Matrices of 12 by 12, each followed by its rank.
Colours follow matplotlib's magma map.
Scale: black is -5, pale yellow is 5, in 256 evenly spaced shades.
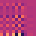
one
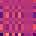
one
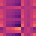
one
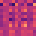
two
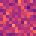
full rank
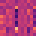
two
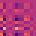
one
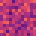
full rank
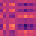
one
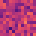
full rank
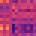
two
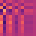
one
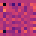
two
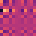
one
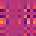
one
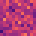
full rank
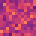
full rank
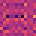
two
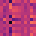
two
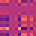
one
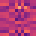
two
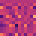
two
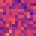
full rank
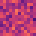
full rank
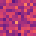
full rank
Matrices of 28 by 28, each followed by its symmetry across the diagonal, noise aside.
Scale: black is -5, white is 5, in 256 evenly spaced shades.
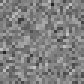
symmetric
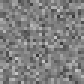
antisymmetric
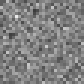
symmetric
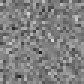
antisymmetric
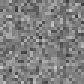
antisymmetric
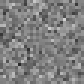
antisymmetric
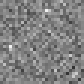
symmetric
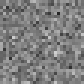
neither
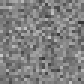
neither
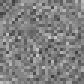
symmetric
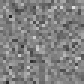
neither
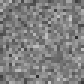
symmetric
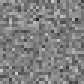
neither
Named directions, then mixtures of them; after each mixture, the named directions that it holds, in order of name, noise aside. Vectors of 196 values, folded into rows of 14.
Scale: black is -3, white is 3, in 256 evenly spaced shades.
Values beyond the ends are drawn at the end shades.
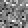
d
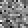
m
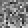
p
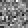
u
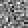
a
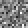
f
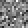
f, u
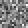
d, f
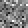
d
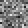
f, m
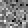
d, u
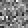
u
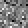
d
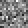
u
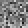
p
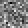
a, p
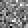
d, u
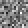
f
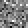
d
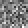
f, p
